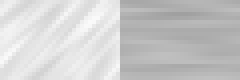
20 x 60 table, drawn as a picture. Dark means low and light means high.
It is made of 1 by 2 panels. Panel 1,1: very high, slanting up to the right, faint in contrast. Panel 1,2: high, streaked across, faint in contrast.
